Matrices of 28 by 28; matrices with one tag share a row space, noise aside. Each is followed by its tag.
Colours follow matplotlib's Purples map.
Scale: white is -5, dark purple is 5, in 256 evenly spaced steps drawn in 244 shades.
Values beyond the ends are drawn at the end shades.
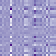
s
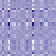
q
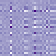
s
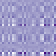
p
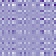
p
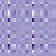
q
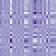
s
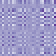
p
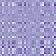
p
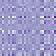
p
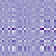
p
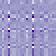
q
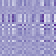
p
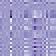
s
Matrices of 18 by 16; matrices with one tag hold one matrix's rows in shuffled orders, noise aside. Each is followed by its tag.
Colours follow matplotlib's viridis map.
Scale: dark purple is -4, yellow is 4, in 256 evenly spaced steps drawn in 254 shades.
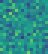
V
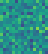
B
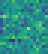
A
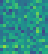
A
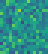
V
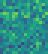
A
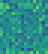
B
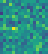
A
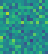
B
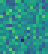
V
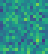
A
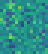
V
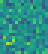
V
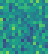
B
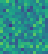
B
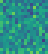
B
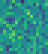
V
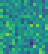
B
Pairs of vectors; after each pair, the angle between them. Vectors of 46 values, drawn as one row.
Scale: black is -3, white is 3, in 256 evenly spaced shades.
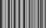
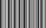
nearly parallel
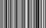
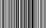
orthogonal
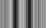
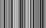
partly opposed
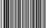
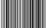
partly aligned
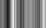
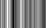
nearly opposite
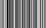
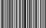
partly aligned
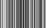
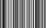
partly opposed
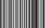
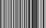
nearly parallel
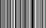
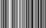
orthogonal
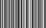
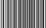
partly opposed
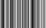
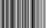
nearly parallel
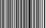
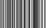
partly aligned
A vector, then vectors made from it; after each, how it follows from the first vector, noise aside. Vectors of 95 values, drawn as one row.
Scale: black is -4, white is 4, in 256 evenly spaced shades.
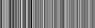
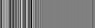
partly zeroed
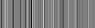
partly zeroed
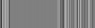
partly zeroed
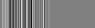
partly zeroed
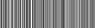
sign-scrambled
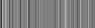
partly zeroed
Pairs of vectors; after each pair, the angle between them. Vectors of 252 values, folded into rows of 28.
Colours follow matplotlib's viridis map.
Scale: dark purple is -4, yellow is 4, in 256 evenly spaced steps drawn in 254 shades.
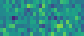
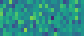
orthogonal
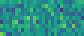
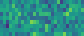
orthogonal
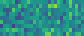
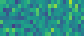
nearly parallel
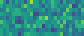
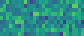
nearly opposite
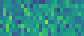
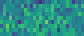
nearly parallel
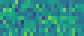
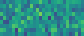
partly opposed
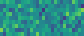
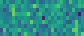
partly opposed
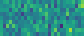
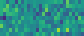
orthogonal
